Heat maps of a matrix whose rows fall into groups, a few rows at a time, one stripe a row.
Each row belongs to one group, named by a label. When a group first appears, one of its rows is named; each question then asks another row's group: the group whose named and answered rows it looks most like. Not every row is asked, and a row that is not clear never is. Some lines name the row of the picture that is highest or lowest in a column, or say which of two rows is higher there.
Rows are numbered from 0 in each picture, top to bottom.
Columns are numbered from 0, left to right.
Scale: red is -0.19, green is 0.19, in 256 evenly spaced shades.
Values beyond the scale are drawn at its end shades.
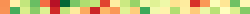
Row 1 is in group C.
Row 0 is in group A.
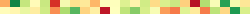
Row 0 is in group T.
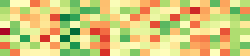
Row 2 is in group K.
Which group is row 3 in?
T
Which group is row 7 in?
A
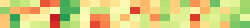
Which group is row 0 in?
K
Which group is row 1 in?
K
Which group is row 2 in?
T
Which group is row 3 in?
C
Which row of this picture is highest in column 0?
1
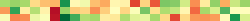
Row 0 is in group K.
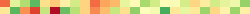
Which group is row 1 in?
T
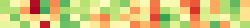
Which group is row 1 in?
T
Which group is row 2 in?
T
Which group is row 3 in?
K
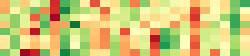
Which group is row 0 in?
C
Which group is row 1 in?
A
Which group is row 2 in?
T
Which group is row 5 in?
T
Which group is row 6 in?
T
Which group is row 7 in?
T
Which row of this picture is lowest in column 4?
1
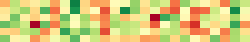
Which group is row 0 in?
C
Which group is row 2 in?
T
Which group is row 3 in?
T
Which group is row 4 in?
A
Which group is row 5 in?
K
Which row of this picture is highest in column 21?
5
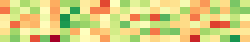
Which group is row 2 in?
T
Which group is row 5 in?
T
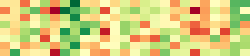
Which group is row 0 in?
C
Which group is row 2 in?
C
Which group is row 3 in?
A
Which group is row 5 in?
K
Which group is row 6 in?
C
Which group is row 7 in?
T
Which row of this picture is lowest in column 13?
5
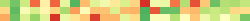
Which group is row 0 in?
K
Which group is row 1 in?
T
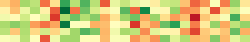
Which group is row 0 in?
A
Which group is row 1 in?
A
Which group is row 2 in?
A
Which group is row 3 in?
K
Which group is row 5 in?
K
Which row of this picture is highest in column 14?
1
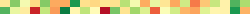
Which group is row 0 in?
C
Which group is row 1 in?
T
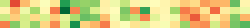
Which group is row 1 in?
A
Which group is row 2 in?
A
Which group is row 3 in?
C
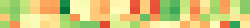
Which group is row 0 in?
K
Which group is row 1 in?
K
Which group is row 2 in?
T
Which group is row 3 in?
A
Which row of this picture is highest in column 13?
3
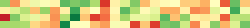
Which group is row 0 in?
A
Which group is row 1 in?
C
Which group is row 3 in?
K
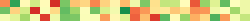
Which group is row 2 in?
K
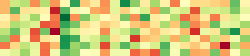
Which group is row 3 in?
K
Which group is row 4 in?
T
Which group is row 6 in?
A
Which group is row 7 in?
K
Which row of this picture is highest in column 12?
0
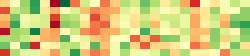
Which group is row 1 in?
C
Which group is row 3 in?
C
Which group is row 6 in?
K
